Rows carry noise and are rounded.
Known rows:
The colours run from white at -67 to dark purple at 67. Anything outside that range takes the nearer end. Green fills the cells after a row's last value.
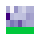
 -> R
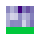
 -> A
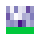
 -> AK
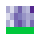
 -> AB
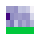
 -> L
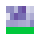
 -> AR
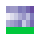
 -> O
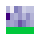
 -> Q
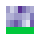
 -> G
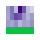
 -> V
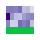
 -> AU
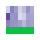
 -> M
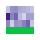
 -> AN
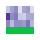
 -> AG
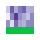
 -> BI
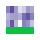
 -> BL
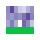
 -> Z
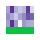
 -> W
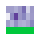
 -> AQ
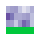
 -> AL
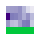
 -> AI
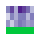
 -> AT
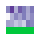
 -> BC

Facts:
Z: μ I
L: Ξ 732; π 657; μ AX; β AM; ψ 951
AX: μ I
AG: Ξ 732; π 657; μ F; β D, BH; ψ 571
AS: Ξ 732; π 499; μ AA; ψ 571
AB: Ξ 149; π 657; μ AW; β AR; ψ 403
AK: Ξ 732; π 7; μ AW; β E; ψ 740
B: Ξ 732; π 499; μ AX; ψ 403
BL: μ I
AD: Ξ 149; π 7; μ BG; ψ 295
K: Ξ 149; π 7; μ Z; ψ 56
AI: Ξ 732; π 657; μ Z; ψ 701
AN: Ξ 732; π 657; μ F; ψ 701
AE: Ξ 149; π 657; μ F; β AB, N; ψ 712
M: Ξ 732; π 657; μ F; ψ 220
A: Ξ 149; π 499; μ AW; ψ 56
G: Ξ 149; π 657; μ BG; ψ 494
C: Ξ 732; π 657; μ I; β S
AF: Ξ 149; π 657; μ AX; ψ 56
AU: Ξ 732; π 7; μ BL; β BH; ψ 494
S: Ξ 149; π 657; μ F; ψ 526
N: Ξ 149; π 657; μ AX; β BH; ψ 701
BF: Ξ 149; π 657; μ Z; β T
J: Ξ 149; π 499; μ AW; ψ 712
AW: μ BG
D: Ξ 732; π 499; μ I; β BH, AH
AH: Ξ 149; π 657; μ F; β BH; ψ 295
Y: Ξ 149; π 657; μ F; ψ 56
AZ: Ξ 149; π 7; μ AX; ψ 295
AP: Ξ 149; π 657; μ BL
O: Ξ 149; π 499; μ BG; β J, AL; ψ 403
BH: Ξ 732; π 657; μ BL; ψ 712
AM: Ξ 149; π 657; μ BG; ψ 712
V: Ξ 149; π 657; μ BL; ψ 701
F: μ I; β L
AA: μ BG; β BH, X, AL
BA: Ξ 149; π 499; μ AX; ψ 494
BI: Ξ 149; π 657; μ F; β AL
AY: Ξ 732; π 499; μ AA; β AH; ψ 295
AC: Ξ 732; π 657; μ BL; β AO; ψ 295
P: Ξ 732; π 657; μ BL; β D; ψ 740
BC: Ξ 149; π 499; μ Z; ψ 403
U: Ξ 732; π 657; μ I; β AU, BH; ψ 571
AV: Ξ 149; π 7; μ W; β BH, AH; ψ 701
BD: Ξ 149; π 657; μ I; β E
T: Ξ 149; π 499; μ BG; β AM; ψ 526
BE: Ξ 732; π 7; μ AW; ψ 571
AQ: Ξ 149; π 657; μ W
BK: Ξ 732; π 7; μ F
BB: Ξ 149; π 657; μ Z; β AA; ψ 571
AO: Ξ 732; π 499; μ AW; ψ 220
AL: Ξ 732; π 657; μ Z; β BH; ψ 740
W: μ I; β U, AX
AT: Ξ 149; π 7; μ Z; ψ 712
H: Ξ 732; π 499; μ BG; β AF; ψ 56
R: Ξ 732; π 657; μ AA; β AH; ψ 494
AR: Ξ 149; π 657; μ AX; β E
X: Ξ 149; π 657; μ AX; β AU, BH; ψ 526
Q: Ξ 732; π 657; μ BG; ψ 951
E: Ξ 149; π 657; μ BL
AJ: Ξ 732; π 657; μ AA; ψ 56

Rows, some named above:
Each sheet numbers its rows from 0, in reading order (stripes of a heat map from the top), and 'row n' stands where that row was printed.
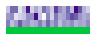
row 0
BK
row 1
AS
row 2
V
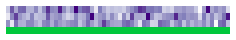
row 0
BI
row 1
T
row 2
A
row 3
Q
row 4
AM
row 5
AU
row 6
L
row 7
F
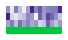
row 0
AO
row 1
AZ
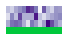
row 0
AM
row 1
BE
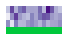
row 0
BI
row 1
V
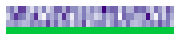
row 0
BB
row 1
AY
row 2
D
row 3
A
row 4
AE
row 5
AS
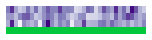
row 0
AX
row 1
AD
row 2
B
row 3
J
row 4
V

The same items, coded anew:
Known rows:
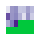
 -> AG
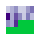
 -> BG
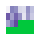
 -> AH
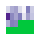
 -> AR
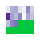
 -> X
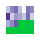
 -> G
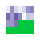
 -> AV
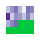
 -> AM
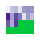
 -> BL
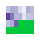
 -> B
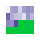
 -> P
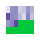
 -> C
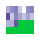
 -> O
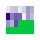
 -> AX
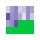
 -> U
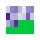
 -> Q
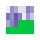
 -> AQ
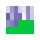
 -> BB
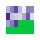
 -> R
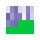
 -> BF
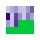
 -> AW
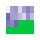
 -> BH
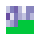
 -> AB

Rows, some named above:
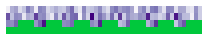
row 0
V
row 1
M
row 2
BB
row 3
AA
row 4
A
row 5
Q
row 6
L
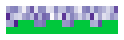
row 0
AY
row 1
AT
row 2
AD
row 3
AK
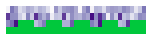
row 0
M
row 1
BA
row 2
A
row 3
F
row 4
AO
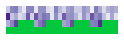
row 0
Q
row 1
BD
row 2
U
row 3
BK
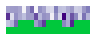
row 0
J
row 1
S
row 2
BG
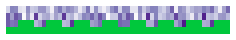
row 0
K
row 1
T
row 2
AO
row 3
AV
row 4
K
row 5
BE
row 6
AN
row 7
AS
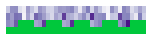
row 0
BC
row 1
D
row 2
H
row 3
AZ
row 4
M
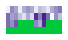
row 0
AU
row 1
W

